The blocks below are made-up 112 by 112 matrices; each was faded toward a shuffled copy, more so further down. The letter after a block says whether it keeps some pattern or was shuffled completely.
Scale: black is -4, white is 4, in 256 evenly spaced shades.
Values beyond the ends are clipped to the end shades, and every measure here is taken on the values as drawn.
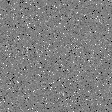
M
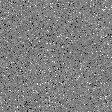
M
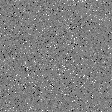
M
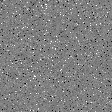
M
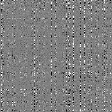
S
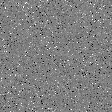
M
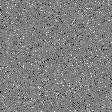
M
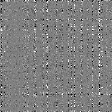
S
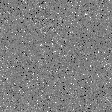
M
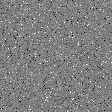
M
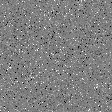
M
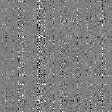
S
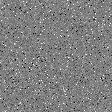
M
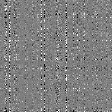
S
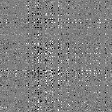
S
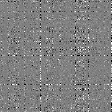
S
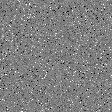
M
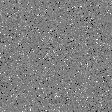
M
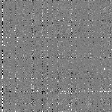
S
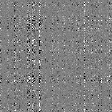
S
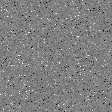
M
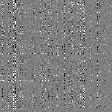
S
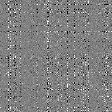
S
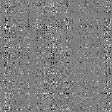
S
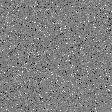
M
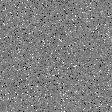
M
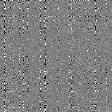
S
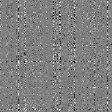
S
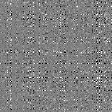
S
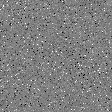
M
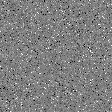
M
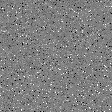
M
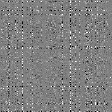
S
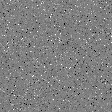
M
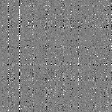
S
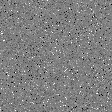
M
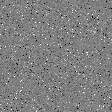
M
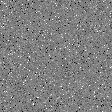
M
